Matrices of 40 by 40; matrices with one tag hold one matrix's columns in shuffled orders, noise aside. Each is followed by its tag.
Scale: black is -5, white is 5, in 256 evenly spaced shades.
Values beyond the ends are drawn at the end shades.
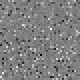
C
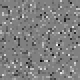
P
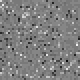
P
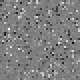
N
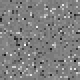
P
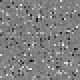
P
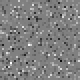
P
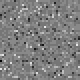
P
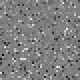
C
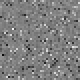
C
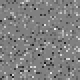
C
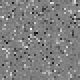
N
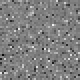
C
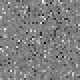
N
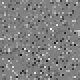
C
